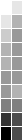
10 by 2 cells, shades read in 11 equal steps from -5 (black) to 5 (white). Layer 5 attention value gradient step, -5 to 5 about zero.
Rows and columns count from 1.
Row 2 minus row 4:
2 1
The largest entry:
5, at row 1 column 1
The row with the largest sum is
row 1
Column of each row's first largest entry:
1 1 1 1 1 1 2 1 2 2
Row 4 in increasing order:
1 2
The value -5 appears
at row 10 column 1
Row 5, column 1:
2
